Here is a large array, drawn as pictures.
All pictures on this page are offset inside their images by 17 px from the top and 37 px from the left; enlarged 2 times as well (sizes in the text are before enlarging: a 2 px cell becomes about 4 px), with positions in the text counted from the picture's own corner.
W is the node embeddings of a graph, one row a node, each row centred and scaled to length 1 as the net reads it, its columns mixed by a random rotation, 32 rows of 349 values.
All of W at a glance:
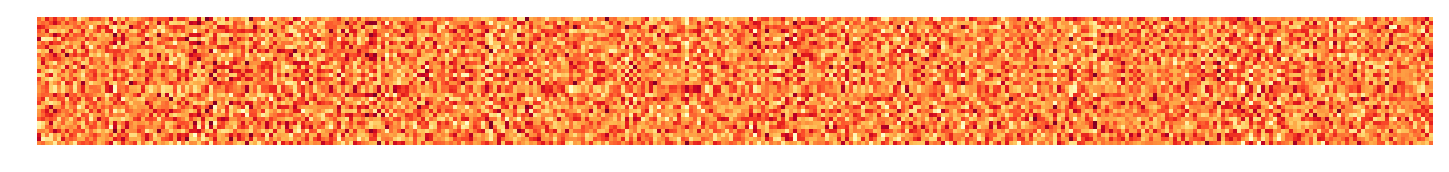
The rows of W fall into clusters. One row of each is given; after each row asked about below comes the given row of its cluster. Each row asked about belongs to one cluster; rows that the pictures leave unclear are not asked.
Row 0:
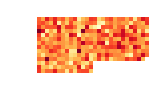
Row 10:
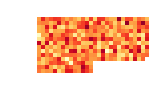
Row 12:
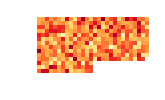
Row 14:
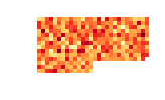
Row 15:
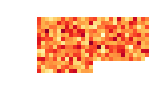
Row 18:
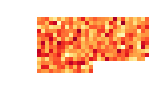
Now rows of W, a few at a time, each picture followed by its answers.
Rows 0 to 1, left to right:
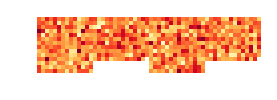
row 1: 10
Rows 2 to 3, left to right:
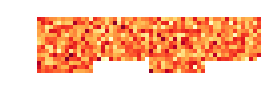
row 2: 12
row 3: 18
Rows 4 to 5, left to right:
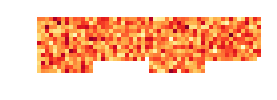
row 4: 10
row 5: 15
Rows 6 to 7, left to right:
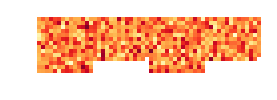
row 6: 10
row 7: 12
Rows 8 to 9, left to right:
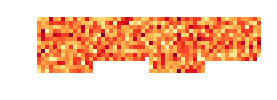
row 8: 14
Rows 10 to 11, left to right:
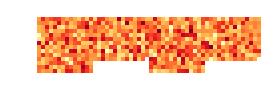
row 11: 15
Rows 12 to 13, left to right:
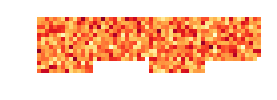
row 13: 15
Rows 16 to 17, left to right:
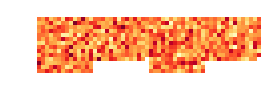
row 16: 12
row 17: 18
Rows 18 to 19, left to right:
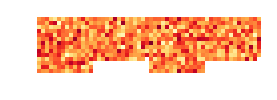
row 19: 10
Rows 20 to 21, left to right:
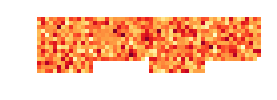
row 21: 15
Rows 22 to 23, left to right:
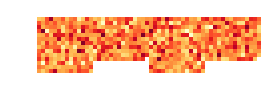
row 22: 14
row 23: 0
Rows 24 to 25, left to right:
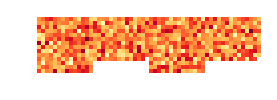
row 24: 10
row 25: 12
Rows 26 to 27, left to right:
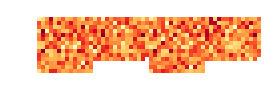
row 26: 14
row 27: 14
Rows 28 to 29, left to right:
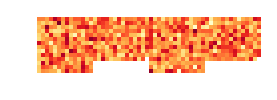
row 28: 10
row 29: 15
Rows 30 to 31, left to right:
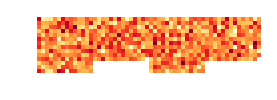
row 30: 15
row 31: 18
